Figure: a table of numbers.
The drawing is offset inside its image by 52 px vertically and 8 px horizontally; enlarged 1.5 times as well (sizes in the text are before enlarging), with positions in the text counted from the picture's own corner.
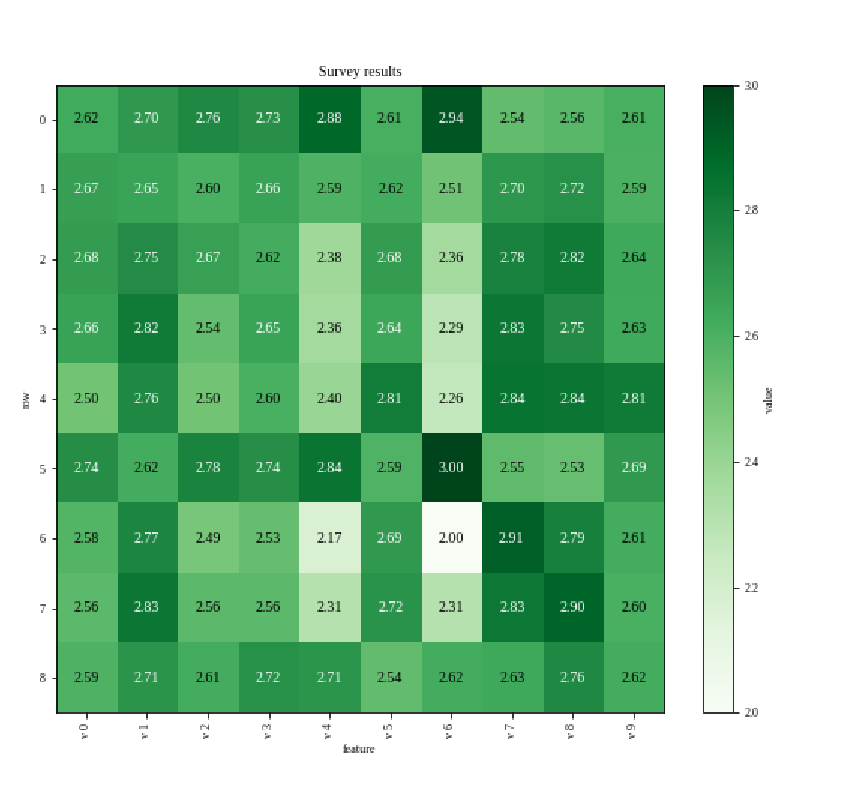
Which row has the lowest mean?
6
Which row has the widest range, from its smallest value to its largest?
6
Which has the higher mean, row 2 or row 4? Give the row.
2
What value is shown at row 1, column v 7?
2.70
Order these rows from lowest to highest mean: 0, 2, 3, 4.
3, 4, 2, 0
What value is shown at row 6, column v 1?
2.77
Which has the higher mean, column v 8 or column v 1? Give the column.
v 8
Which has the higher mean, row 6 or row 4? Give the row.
4
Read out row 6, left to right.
2.58 2.77 2.49 2.53 2.17 2.69 2.00 2.91 2.79 2.61
